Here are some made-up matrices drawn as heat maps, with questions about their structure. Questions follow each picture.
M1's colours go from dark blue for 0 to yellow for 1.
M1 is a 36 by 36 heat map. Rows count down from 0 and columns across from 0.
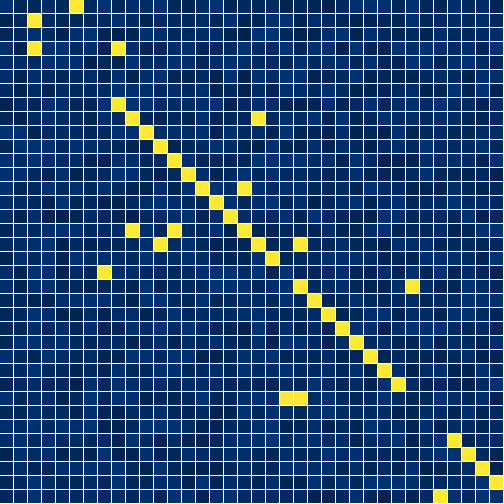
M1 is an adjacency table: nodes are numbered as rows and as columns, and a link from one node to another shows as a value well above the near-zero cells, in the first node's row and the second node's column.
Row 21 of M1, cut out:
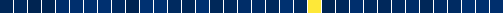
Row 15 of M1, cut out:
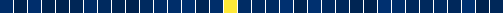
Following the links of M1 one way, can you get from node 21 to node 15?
no
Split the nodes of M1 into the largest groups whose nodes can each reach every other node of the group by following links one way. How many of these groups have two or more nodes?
3
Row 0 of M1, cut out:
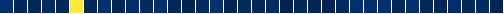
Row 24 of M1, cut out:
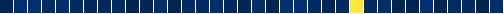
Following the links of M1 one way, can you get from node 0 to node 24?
no
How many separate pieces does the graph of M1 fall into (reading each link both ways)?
6
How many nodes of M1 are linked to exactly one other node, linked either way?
4
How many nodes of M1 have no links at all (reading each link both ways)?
3
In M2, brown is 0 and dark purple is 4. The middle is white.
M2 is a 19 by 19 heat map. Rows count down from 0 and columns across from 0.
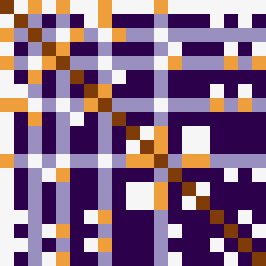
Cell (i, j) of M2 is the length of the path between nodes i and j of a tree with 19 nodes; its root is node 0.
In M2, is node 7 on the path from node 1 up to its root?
yes
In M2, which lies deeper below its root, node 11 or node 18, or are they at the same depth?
node 18
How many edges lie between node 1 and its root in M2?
2
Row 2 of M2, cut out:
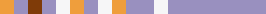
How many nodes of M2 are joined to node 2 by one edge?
3
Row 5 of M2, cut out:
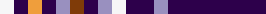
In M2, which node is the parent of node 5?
2
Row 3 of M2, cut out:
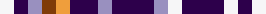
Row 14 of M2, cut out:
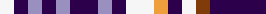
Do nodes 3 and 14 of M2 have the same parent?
no
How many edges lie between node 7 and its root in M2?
1
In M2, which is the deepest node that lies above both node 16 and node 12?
4
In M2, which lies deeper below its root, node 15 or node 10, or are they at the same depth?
the same depth
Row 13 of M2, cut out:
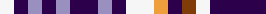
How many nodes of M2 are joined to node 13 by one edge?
1
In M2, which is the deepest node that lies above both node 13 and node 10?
11
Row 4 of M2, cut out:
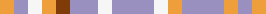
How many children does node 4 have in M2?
4
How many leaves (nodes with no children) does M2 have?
14
